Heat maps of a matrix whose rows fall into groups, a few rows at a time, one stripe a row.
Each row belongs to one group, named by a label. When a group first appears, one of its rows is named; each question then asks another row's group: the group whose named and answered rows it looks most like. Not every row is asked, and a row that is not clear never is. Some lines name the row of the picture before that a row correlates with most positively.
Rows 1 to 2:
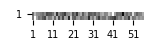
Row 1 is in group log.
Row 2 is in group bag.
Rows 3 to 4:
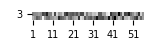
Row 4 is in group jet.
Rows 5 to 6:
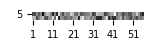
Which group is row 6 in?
jet
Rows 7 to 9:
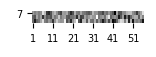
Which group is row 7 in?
jet
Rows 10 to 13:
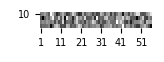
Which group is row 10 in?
jet
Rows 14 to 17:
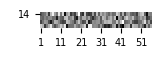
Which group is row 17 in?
jet
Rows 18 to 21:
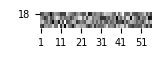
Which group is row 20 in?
bag
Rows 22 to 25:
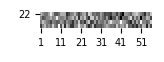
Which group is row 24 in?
log
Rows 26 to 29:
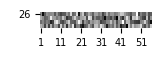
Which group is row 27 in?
jet
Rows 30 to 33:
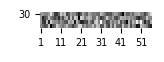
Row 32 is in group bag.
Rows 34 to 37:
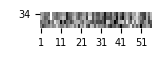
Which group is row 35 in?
jet
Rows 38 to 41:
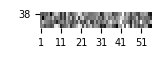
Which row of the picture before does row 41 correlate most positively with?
36
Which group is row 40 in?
log
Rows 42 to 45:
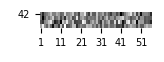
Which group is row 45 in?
bag
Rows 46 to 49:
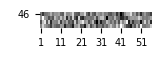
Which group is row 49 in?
log
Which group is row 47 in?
bag
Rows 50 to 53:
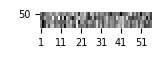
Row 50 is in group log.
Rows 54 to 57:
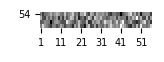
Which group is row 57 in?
log
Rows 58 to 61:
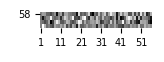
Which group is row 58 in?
log
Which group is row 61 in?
bag
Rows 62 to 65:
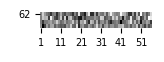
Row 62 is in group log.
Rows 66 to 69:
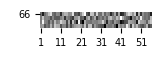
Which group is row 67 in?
log
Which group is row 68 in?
bag
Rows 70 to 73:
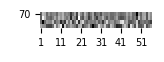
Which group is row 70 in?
bag
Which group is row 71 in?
bag
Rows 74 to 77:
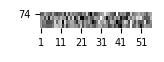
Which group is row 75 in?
bag
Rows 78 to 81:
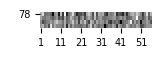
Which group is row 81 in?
jet
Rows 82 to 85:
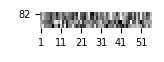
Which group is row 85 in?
bag
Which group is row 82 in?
log
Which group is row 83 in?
log
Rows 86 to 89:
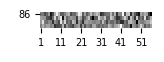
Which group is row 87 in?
log
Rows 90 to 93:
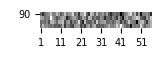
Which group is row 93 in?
log
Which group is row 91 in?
jet
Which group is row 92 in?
bag
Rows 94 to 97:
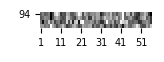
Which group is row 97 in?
jet
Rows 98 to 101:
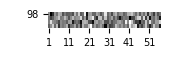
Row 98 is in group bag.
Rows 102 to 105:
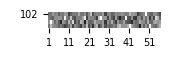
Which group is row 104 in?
bag
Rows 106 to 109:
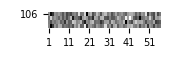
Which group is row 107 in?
log
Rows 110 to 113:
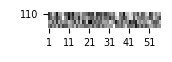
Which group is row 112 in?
bag
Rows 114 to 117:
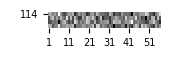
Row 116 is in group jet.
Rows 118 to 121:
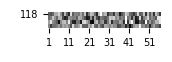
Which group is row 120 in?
log
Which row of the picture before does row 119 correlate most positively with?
114
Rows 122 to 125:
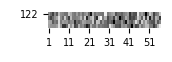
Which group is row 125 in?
jet
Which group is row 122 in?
bag
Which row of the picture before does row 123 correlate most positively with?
118
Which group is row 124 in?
jet
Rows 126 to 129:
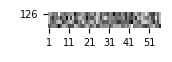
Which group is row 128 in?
jet
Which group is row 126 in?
jet
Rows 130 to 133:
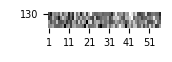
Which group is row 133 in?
log
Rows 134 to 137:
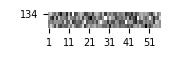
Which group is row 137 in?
bag
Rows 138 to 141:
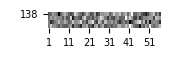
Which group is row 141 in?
log
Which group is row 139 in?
log
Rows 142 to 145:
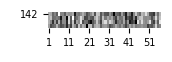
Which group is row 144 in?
bag
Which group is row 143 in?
bag
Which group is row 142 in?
jet
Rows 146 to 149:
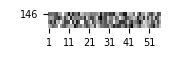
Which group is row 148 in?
jet
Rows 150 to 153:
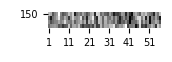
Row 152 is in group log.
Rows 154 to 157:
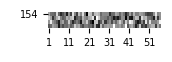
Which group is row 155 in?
jet
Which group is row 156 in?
log
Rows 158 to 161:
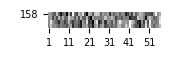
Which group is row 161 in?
log
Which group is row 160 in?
log
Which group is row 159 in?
bag
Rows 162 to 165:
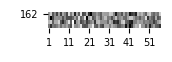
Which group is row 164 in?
jet
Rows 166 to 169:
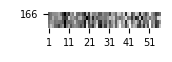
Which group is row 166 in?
log
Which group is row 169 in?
log
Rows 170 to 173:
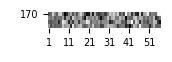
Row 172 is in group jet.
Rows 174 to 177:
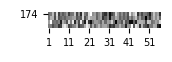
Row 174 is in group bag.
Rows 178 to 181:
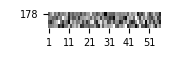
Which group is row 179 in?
jet
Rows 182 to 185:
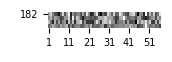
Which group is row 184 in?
bag
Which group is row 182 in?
log
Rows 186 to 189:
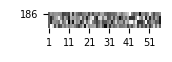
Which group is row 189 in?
bag
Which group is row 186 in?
log
